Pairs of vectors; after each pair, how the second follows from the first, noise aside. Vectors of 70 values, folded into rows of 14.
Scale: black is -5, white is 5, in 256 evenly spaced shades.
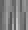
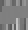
partly zeroed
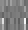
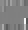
partly zeroed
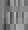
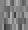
sign-scrambled
